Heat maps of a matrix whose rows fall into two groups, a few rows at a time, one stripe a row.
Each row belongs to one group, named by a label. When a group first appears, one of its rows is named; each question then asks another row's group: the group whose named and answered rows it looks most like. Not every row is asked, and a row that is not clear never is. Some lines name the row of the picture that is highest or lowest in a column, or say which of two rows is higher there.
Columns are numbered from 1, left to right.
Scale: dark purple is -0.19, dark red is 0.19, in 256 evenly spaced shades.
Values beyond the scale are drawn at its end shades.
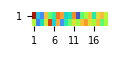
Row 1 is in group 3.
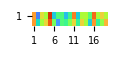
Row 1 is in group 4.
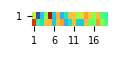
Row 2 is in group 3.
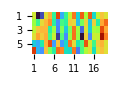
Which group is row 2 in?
4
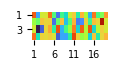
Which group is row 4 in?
4
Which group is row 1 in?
4
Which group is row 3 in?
3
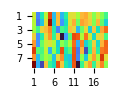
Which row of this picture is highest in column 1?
8
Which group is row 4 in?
3
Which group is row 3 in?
4
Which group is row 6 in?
4
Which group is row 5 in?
4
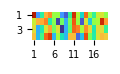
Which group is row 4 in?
3
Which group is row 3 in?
3
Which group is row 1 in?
3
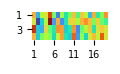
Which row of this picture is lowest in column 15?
1
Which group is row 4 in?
4
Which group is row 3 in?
3
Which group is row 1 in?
4
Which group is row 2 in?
3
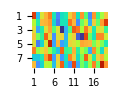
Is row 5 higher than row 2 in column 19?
No
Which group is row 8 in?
4
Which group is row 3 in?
3
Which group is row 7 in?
3
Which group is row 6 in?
4
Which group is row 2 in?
4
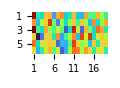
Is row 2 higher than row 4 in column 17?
No
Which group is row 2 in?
4
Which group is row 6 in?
3
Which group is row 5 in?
4
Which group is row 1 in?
3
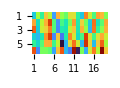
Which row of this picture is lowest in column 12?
6
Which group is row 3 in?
4
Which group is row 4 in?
3
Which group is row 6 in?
4
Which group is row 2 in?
4
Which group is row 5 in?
3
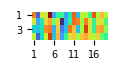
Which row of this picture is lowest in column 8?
2
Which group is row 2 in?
3
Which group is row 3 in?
3
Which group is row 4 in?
3
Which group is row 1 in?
4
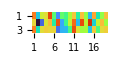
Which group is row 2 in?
3
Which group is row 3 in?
4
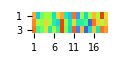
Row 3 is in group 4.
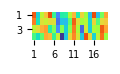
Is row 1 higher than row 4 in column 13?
Yes
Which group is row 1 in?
4
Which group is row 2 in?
4
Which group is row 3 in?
4
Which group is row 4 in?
3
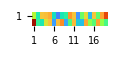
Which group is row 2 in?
3
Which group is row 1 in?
4
